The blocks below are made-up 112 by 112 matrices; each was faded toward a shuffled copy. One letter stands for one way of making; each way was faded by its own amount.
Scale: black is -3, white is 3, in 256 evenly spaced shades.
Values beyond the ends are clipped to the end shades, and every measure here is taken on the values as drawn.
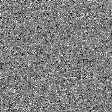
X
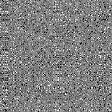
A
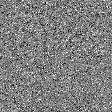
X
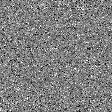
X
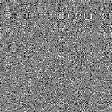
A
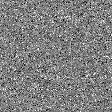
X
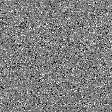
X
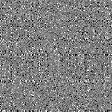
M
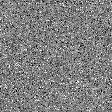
X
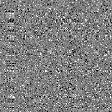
M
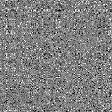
M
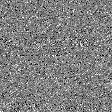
X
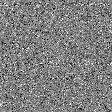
X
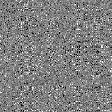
A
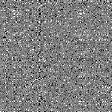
M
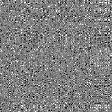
A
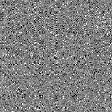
M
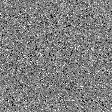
X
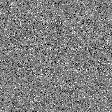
X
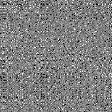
M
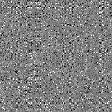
A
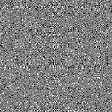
A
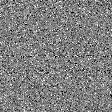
X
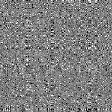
A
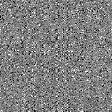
M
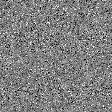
X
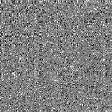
M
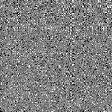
M
